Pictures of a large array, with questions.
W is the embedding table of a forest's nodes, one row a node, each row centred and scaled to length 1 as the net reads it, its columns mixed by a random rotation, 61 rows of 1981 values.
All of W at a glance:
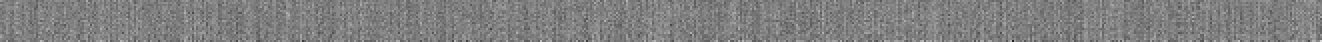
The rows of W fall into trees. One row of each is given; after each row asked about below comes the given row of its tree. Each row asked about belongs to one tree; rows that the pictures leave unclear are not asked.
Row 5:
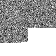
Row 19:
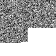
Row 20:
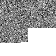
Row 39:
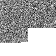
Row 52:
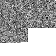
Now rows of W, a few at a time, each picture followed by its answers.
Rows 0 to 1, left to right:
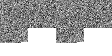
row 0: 39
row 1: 39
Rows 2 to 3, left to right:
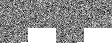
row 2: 20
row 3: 20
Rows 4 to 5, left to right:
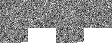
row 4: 5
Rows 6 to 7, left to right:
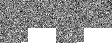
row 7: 20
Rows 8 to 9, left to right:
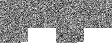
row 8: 39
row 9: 5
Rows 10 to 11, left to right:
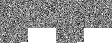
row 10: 20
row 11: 5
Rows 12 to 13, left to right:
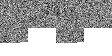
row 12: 20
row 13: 52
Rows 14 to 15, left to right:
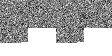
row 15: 19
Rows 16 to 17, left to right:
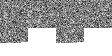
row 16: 52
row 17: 5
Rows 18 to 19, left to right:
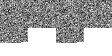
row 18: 19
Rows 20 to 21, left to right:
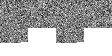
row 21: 20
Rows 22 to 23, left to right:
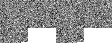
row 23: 5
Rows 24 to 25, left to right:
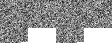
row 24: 19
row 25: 20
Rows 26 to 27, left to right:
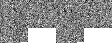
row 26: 52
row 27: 52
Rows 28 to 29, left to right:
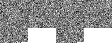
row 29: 5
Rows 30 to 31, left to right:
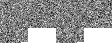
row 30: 39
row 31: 20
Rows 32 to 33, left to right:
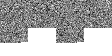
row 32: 39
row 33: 5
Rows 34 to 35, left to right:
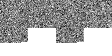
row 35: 19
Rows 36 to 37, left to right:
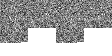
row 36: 5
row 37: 5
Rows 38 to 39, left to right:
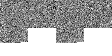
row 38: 39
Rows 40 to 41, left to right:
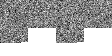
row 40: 52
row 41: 5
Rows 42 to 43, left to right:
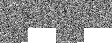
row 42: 19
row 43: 52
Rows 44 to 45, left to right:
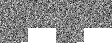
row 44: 52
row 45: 39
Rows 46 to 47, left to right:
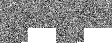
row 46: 19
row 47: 5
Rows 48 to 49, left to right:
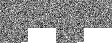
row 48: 5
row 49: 5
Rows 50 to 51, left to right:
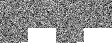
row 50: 5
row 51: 39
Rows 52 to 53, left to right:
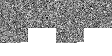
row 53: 39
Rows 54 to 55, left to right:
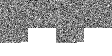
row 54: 52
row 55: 39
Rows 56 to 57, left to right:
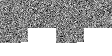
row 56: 39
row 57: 20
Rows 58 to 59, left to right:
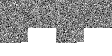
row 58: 19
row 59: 39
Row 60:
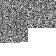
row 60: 52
